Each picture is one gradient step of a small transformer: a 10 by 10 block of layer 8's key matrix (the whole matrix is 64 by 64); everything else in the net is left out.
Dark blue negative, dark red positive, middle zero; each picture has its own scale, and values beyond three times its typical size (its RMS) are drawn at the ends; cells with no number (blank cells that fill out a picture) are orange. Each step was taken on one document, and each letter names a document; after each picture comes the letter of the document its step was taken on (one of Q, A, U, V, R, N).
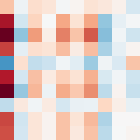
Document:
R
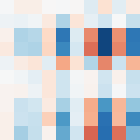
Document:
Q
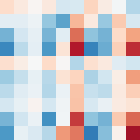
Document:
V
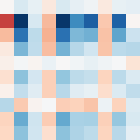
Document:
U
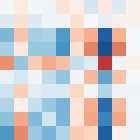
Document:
Q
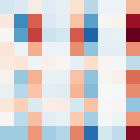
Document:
R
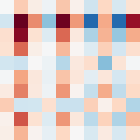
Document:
U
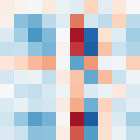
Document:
Q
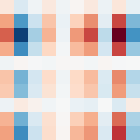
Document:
R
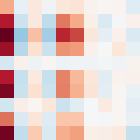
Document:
R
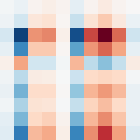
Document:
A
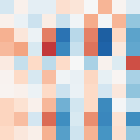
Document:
Q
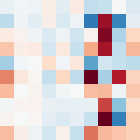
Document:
V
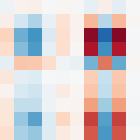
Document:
Q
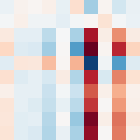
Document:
V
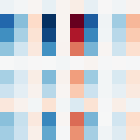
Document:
U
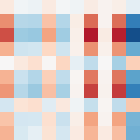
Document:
R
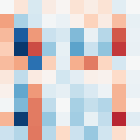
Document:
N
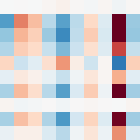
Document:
N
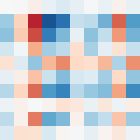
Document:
N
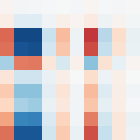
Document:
Q
